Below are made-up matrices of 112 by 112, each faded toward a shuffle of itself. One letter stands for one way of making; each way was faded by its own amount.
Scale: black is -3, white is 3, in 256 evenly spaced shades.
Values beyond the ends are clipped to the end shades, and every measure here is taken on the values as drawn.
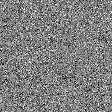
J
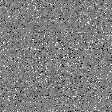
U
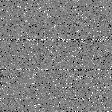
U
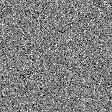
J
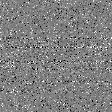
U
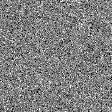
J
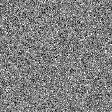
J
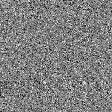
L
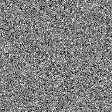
J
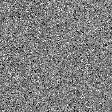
J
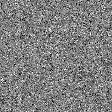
J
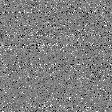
U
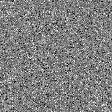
L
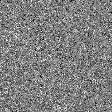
J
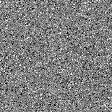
L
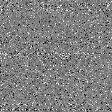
U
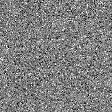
L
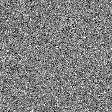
J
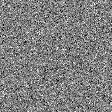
J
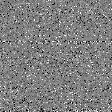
U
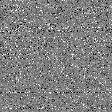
U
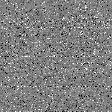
U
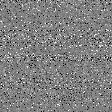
U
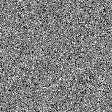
L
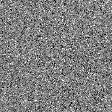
J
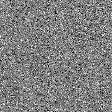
J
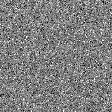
L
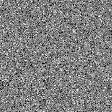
L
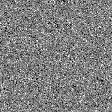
L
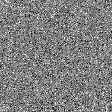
L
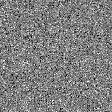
L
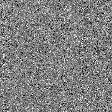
J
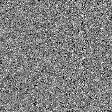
J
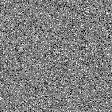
L
